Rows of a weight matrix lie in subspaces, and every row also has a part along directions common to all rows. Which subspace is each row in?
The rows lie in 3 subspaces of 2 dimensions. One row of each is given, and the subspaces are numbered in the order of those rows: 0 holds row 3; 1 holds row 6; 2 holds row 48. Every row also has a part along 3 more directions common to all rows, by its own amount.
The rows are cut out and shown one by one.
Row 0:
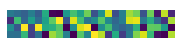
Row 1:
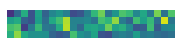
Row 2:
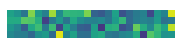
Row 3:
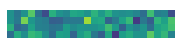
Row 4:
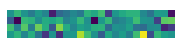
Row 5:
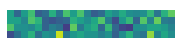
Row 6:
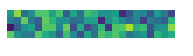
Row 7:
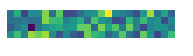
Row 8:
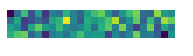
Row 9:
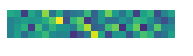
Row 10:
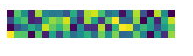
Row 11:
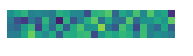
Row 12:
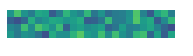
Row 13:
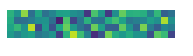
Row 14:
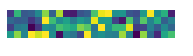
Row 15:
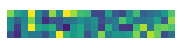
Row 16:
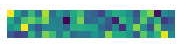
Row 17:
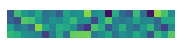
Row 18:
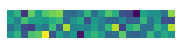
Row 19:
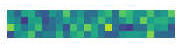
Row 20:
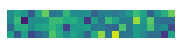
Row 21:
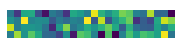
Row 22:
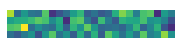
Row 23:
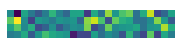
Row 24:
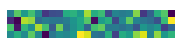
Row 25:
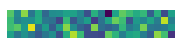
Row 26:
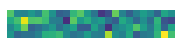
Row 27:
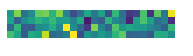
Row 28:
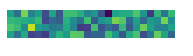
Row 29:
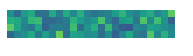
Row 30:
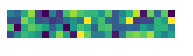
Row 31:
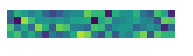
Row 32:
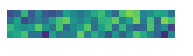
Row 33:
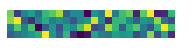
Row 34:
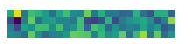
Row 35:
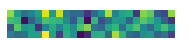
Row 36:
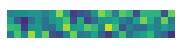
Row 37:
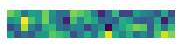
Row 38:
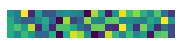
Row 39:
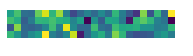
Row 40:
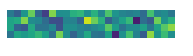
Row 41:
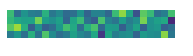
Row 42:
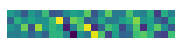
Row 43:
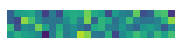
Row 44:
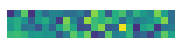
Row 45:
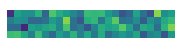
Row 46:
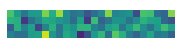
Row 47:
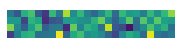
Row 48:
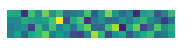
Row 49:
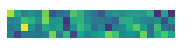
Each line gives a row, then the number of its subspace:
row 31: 0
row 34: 0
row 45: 1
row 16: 1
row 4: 0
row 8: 1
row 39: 0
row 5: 1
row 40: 0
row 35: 0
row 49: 1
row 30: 0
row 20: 0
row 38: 2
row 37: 1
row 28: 2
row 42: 2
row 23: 0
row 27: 0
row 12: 0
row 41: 1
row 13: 2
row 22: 1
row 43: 0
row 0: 2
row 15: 2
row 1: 1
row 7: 2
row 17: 0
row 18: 2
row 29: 1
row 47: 1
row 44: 2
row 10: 1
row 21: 0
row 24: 0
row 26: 1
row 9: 2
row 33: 0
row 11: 2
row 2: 2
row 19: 1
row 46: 0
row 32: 1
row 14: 2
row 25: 2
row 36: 1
